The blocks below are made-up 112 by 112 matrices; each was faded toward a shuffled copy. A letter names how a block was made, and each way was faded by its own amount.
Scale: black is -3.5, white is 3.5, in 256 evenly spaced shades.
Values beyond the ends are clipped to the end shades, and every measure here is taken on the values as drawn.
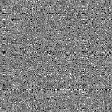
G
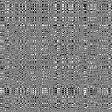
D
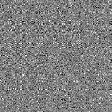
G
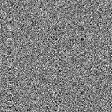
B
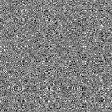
G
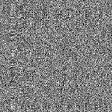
B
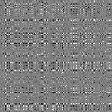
D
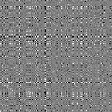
D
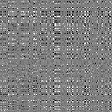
D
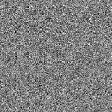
B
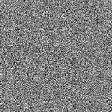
B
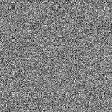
B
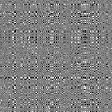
D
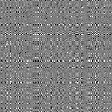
D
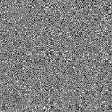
G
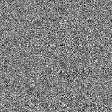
B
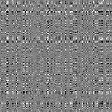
D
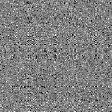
G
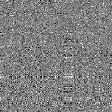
G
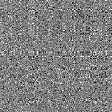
G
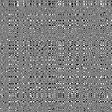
D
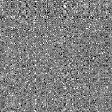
G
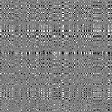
D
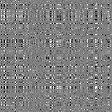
D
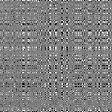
D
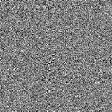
B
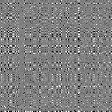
D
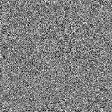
B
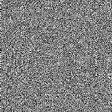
B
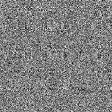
B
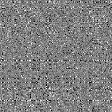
G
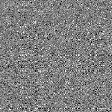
G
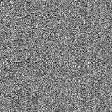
B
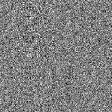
B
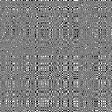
D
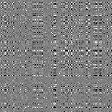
D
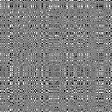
D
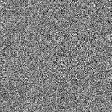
B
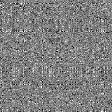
G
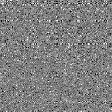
G
